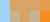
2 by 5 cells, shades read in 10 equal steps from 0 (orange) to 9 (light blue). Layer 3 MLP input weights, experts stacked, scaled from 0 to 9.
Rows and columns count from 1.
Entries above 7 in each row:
1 1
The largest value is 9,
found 2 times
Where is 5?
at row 2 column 2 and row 2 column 4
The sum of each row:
20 22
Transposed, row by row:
9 9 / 3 5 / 3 3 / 3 5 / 2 0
